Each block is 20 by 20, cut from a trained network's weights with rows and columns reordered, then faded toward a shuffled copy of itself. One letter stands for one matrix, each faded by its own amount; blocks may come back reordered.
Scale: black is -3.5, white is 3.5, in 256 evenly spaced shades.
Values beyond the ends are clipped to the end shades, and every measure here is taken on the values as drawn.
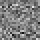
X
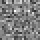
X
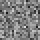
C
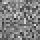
C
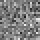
C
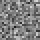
C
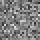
C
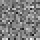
X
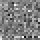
X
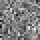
C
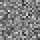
C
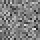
C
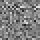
X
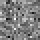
X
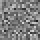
X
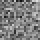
X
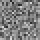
C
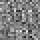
X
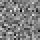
X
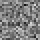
X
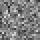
C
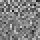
X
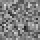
C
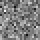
X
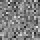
C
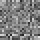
X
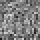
X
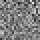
C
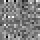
X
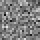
C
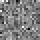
X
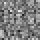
X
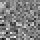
X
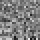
X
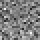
C
